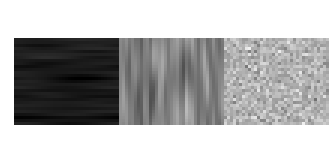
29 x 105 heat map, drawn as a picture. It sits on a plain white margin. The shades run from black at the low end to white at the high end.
It is made of 1 by 3 panels. Panel 1,1: very low, streaked across, faint in contrast. Panel 1,2: middling, streaked downward. Panel 1,3: high, fine-grained.
